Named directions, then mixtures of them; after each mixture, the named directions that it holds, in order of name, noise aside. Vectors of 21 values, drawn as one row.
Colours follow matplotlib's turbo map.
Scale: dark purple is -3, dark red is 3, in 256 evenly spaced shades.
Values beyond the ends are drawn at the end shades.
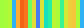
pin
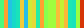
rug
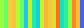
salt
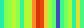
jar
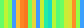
pin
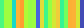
pin, salt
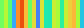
pin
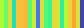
pin, salt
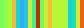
pin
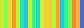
salt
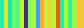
rug, salt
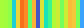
pin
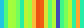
jar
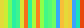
salt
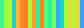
jar, pin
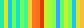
jar, rug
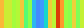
jar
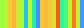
salt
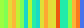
salt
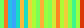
rug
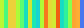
salt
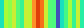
jar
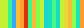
pin, salt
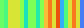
salt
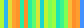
rug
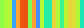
pin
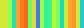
pin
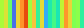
pin, salt
